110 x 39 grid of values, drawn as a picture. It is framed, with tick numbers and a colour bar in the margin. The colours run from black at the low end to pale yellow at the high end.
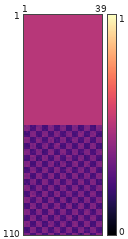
It is made of 2 by 1 panels. Panel 1,1: middling, flat. Panel 2,1: low, checkered.
